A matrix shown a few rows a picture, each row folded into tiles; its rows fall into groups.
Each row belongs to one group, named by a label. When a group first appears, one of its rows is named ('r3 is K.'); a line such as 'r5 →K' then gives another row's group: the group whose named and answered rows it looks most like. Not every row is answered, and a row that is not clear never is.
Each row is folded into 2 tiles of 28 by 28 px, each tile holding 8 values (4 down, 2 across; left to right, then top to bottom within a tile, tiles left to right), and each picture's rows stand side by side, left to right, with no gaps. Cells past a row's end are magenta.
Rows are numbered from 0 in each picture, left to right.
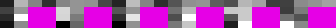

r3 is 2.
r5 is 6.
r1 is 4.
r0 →2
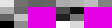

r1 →6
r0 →4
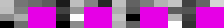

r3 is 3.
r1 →2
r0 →4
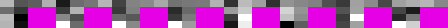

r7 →6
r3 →6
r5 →4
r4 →2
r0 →3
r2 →6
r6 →2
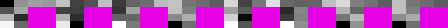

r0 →6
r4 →3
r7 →4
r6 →4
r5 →6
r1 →3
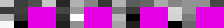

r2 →3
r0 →3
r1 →2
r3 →4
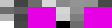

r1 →4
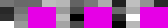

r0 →6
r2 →2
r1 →3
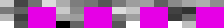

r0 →3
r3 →6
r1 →4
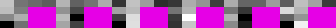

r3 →2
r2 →2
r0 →4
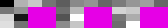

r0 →6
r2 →2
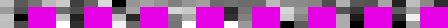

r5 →4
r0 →3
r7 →2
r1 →3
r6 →3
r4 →6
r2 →6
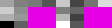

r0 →4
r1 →3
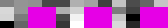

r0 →4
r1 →2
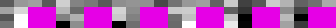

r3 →2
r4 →3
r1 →4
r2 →4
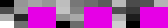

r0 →6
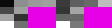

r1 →6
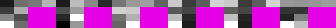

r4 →3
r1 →2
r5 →6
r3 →3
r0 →6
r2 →2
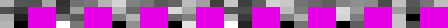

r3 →2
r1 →6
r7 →3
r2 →4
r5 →4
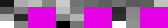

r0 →6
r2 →6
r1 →4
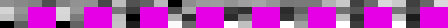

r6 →3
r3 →6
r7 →3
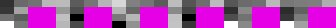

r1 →3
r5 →6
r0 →6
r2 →4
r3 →3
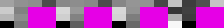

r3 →3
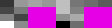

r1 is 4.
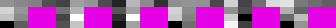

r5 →4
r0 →4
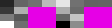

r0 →6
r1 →4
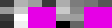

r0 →2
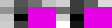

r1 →3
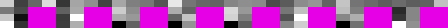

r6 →4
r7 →6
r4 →4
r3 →4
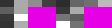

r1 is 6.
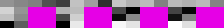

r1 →2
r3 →6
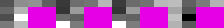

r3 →3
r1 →6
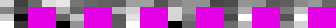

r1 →4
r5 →2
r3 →4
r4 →2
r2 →2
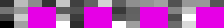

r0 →2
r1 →3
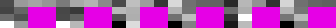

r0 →6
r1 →6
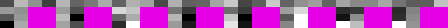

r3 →3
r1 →3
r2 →2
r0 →2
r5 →2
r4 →3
